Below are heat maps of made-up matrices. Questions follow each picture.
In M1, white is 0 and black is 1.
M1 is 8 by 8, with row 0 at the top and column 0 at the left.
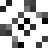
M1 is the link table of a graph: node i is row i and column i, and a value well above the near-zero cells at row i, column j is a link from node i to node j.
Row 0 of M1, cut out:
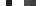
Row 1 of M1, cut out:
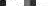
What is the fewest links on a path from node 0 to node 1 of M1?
1
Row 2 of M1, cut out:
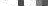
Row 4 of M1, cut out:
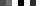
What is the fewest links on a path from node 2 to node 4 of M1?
2
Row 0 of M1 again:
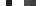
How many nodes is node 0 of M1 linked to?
3
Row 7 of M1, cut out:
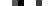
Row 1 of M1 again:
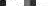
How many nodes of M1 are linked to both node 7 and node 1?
0
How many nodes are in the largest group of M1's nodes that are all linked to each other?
4
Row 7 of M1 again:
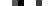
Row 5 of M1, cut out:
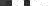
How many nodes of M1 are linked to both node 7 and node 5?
0
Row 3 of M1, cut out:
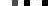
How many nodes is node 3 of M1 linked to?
3
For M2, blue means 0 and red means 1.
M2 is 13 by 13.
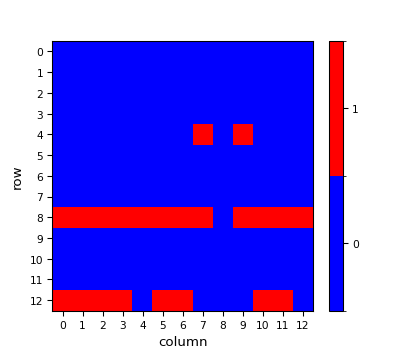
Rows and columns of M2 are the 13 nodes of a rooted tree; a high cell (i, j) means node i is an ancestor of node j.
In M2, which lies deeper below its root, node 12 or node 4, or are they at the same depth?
the same depth
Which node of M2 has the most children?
12
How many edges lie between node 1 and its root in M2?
2
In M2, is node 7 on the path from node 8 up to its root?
no
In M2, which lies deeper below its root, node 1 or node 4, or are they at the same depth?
node 1
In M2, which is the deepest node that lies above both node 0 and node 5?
12
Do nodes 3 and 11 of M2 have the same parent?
yes
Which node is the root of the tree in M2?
8
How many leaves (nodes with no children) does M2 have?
10
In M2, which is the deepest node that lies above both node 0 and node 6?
12
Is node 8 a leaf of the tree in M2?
no
